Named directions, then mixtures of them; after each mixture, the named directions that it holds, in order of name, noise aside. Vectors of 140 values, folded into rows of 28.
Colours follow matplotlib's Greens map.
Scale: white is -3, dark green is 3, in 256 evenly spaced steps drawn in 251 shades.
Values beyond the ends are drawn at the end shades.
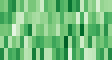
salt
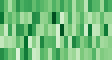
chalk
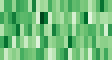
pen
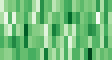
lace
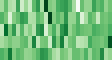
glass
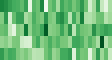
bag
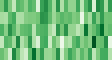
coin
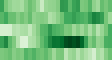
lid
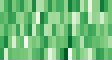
pen, salt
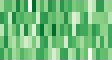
bag, glass, pen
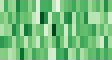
lace, pen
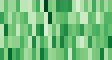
glass, salt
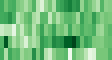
lid, pen, salt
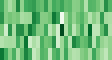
chalk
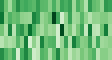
chalk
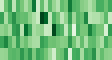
lace, pen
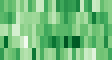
coin, lid, salt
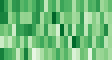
bag, chalk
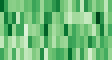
coin, lace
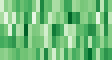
lace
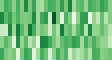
chalk, pen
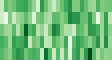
lace
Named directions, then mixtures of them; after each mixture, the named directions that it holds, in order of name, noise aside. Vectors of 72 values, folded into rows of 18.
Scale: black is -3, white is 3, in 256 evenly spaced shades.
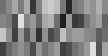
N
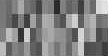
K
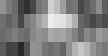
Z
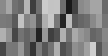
N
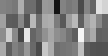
K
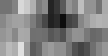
Z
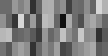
K, N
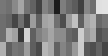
K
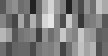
K, N, Z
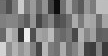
K, N, Z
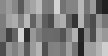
K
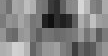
Z
